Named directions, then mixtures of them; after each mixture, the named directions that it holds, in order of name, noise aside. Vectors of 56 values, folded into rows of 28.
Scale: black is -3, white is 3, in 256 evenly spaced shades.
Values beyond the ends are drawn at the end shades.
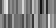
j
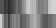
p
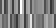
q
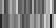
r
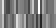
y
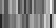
r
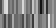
j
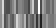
y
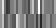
y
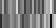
r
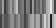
r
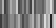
r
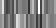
y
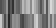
j, p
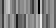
y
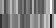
r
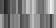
p, r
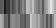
p, r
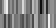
j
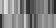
p, q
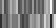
r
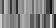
r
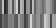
q, r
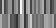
q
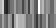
j, y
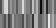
j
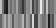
j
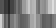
p
